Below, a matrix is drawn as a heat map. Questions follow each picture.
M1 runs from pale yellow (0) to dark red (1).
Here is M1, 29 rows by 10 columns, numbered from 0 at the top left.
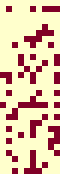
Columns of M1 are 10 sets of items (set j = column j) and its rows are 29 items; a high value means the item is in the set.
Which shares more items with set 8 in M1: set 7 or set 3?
set 7
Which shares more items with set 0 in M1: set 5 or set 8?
set 5
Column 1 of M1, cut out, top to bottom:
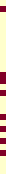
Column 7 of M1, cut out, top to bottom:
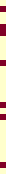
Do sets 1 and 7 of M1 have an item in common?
yes
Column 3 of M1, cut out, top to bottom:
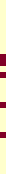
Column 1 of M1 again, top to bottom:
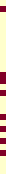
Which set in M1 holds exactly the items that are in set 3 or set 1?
9
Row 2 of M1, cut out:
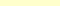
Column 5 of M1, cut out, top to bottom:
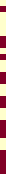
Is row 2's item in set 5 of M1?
no
